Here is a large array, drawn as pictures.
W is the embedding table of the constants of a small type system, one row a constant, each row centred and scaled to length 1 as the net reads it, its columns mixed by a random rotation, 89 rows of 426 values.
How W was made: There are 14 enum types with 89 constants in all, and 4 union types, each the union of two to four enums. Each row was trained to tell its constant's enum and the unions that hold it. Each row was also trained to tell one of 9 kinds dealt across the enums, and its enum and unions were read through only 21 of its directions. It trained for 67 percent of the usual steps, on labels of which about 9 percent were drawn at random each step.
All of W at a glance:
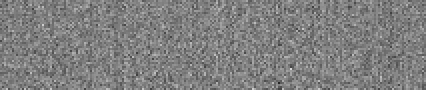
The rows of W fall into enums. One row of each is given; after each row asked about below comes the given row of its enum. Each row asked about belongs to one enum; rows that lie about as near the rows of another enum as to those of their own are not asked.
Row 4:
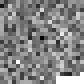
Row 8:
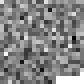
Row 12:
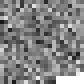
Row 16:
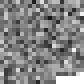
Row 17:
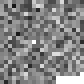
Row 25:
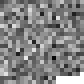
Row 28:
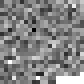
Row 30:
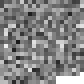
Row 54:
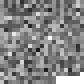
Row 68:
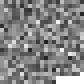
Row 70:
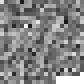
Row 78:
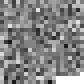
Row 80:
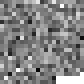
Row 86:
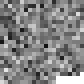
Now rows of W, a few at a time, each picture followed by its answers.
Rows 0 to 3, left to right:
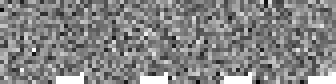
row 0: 70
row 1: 4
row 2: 70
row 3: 17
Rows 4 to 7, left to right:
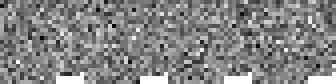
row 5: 8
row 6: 4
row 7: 17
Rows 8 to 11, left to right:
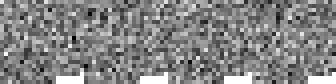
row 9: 28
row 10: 12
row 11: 25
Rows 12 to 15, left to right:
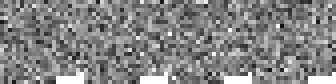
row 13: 17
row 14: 70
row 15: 28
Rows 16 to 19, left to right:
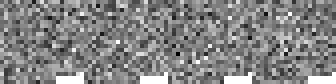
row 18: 28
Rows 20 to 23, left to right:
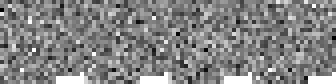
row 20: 70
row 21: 86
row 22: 54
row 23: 80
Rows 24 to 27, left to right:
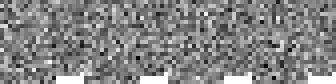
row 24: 80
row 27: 54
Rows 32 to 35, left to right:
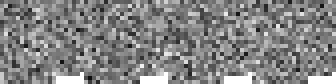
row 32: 54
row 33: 80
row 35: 8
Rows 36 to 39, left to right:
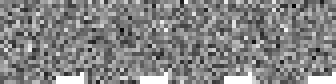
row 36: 25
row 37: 78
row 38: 17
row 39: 86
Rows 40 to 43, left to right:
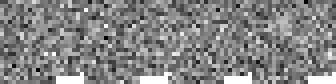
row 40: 54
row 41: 68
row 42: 8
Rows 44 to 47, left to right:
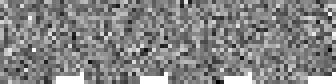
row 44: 70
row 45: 70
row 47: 78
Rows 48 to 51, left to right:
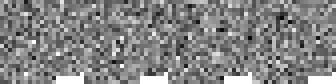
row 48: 17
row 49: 4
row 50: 80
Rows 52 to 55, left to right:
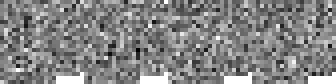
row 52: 80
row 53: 80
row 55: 4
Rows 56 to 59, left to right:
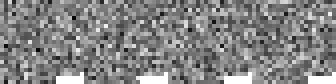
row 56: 17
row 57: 68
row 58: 8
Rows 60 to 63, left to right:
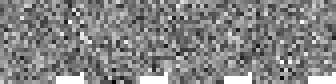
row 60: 78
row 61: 54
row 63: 28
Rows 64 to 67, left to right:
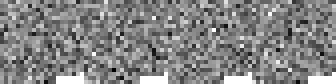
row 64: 12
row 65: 86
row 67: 12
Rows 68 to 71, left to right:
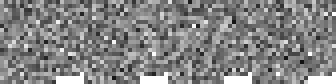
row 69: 4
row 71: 17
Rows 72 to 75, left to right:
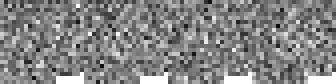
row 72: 4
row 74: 4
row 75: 54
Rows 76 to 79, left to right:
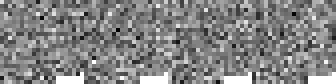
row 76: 8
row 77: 28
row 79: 28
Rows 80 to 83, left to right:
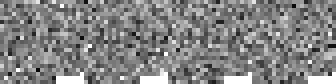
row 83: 70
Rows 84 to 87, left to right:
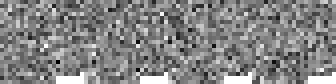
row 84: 8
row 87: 25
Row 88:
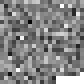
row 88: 80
